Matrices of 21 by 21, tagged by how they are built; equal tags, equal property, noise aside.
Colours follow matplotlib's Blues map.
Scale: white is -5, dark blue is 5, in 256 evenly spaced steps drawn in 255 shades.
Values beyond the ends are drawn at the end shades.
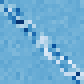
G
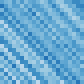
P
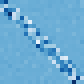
G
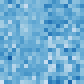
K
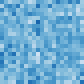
K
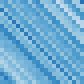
P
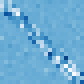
G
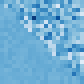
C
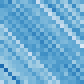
P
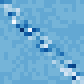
G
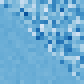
C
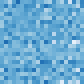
K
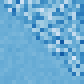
C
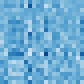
K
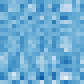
K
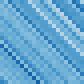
P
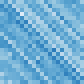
P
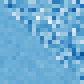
C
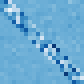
G
